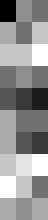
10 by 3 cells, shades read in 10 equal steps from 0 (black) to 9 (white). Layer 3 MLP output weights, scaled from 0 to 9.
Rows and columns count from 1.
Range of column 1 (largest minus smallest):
9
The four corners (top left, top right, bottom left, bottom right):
0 4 6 6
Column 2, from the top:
5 4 7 5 2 4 3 8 7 5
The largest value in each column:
9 8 9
